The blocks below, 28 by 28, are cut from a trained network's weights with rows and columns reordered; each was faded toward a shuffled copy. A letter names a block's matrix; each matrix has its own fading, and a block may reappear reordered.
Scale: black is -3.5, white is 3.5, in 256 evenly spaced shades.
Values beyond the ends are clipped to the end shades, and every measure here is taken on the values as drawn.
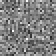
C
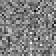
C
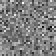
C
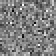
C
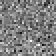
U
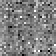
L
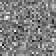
U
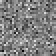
U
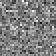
C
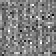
L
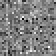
L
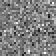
U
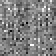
L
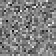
U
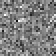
U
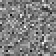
U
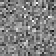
C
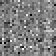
L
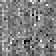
L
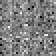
L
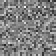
C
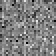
L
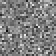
C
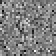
U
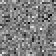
U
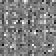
L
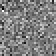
C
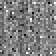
L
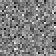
U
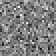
U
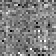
L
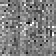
L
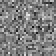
C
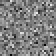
U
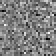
U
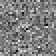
C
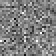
U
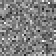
U
